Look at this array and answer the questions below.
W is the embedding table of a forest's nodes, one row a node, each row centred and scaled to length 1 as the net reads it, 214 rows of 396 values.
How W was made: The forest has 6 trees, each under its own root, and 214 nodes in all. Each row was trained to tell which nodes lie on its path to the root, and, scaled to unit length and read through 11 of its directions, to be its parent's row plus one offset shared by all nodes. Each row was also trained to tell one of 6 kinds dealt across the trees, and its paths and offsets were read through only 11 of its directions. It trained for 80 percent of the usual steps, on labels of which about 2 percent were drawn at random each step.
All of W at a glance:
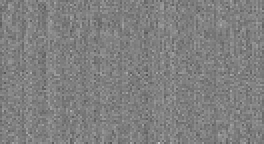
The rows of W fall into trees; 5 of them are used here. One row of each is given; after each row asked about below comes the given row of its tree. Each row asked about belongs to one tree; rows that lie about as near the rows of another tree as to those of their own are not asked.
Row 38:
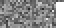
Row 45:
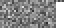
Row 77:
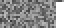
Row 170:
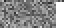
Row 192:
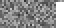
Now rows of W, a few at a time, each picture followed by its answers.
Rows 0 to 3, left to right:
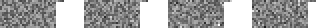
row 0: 38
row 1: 170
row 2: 192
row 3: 45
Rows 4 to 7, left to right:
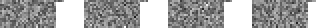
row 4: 45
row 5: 170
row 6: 38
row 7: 170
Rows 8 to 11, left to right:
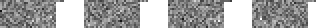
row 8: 38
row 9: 45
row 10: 45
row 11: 170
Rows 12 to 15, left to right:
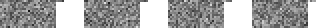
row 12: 38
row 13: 38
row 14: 192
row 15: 192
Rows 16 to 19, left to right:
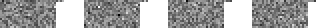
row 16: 77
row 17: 170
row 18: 45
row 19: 170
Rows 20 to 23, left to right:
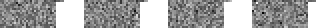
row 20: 38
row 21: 77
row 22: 192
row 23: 77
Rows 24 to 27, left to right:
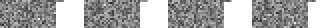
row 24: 192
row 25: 38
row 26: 77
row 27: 38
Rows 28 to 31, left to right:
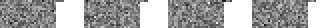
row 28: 45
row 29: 38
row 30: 45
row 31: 38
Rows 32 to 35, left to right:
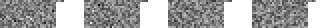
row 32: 170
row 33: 45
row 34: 38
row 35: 192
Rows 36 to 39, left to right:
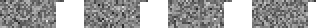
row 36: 45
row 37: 45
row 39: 170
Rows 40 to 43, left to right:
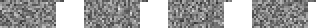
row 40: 38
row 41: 45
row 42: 45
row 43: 170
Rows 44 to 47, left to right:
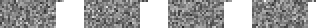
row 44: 192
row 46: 192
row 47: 170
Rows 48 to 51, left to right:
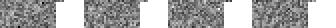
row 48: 45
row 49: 192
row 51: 192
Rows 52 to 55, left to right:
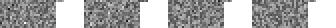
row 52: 192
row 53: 45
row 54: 192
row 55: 192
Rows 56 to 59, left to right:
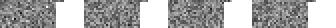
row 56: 45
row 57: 38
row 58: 77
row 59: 45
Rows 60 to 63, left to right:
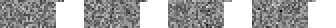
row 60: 170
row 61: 77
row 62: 170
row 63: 192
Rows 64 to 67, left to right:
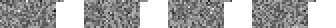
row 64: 192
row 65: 170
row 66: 170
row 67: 192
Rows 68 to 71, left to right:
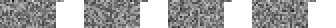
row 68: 192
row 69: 192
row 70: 38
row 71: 170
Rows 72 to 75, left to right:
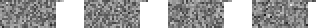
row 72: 192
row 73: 170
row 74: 170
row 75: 38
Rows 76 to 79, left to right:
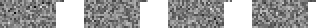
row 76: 170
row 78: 170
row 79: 45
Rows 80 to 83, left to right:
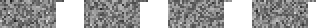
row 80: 45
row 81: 45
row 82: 192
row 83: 170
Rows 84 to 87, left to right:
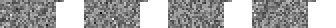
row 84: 45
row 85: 77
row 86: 77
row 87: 38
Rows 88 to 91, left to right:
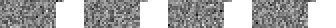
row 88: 77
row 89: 192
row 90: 170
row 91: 77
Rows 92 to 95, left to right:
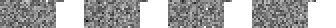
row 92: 45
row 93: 38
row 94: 38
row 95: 170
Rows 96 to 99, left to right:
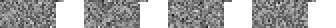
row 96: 77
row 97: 45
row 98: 45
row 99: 77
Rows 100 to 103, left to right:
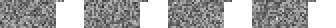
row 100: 170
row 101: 45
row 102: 170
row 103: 38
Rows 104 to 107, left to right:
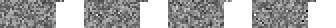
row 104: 170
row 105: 45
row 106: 192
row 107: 38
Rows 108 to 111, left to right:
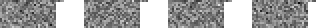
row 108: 77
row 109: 38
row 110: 77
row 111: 170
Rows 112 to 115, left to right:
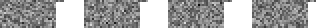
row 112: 45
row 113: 45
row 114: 77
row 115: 170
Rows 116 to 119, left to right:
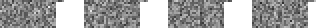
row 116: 77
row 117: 192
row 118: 38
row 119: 192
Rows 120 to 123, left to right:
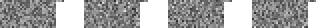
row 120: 170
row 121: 77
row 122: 192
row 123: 77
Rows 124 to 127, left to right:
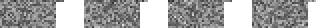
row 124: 77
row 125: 77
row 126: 192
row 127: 192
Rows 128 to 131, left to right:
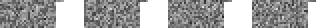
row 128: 45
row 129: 38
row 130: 77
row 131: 170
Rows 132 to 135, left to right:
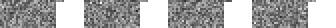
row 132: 38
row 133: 192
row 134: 38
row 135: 192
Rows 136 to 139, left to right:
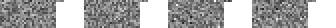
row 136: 38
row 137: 45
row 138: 45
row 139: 77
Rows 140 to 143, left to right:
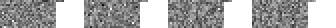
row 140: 170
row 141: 45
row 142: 45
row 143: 192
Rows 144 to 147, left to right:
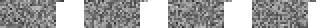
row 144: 45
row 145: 192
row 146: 192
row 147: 170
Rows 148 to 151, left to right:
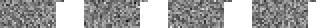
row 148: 170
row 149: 192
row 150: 45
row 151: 38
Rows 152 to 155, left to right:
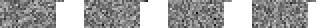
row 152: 45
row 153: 38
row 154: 170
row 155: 170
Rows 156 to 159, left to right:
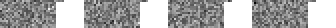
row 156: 192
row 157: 77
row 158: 38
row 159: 38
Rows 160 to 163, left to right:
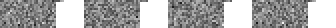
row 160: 77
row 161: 170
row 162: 45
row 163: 77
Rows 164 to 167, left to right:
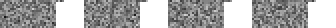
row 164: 170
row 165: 77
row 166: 38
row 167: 77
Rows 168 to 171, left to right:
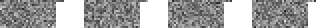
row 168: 38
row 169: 77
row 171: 170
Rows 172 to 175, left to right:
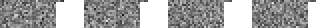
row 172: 38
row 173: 45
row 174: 170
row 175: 38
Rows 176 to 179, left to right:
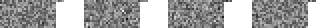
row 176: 192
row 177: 45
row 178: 45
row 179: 170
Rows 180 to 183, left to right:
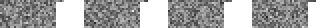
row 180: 192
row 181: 38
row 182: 77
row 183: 45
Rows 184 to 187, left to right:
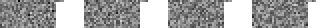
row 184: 170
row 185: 38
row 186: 192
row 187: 192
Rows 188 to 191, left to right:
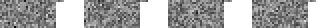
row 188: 192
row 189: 45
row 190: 38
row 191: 192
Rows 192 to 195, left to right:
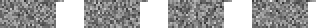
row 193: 77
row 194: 45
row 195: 192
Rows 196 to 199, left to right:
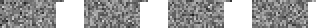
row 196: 38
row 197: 45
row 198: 170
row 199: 192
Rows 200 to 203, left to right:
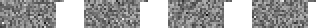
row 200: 170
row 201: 170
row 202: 38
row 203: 170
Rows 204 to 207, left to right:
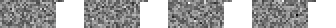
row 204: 77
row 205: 170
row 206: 45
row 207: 45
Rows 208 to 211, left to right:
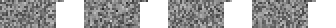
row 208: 192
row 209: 45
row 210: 77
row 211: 77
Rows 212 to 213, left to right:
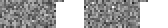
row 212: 170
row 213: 45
